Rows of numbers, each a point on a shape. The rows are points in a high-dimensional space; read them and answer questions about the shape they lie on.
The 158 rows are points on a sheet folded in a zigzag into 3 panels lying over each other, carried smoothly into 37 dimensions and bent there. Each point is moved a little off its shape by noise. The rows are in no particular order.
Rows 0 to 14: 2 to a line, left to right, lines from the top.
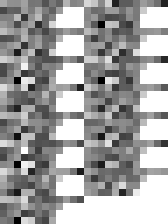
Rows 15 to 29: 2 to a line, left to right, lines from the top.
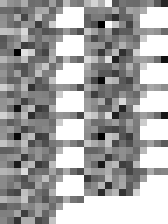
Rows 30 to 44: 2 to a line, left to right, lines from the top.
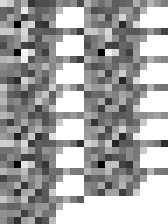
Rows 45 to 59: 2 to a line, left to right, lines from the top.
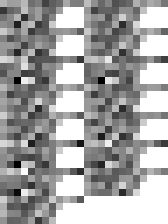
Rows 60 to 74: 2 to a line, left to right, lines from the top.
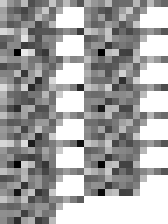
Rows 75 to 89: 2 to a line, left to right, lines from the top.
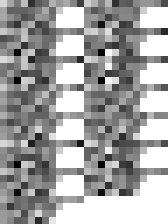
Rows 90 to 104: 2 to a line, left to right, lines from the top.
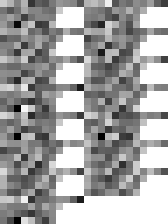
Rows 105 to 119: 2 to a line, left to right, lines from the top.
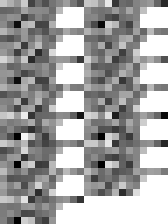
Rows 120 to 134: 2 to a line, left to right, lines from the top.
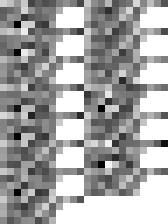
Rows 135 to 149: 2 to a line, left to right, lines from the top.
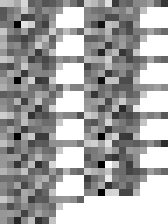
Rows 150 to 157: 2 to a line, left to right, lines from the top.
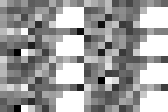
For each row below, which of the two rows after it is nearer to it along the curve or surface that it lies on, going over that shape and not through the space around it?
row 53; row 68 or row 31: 31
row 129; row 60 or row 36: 36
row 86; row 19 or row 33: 33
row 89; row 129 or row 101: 101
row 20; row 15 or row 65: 65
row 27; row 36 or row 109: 36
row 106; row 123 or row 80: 80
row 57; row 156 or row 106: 156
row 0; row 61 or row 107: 61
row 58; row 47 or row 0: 47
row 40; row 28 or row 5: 5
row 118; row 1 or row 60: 60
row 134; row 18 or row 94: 94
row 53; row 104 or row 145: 145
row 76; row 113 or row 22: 22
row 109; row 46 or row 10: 46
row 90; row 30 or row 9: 30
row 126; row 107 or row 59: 107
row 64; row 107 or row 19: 19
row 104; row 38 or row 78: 78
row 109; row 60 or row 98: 98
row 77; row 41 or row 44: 44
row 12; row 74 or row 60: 60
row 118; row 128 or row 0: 128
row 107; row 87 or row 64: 87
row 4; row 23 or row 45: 45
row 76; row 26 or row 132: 132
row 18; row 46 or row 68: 46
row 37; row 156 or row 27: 27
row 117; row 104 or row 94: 94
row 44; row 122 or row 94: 94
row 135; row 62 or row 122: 122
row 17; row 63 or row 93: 93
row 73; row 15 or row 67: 67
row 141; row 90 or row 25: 25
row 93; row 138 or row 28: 28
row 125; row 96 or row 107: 107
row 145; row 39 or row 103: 39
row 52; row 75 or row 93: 75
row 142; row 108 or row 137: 137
